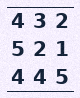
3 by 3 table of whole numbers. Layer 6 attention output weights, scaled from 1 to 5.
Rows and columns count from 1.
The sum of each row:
9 8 13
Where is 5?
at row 2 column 1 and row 3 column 3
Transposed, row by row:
4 5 4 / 3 2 4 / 2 1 5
